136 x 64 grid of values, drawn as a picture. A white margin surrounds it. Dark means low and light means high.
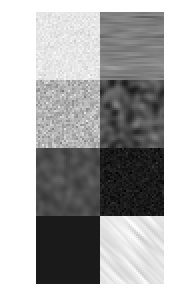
It is made of 4 by 2 panels. Panel 1,1: very high, fine-grained, faint in contrast. Panel 1,2: middling, streaked across, faint in contrast. Panel 2,1: high, fine-grained. Panel 2,2: low, blotchy. Panel 3,1: low, blotchy, faint in contrast. Panel 3,2: very low, fine-grained, faint in contrast. Panel 4,1: very low, flat. Panel 4,2: very high, slanting down to the right, faint in contrast.
